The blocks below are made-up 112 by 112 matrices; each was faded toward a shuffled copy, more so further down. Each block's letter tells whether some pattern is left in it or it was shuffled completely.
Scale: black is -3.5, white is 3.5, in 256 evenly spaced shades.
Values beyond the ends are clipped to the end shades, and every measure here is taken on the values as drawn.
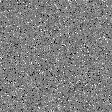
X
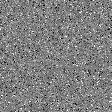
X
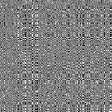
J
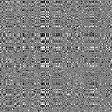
J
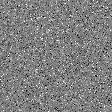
X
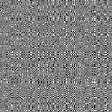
J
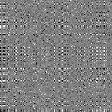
J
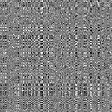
J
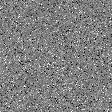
X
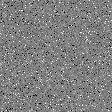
X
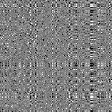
J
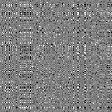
J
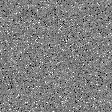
X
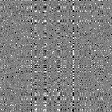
J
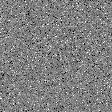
X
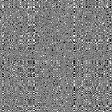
J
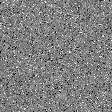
X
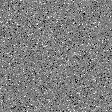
X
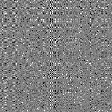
J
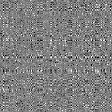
J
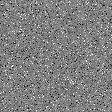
X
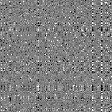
J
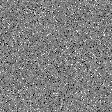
X
